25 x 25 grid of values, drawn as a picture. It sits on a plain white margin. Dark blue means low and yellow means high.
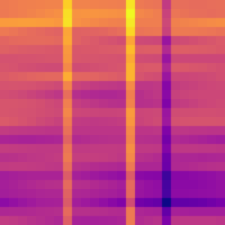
Columns 8, 15 and 19 stand out from the rest. The bottom right is the ninth with the lowest average. Values rise toward the top. Overall the values sit about 50% of the way up the scale.
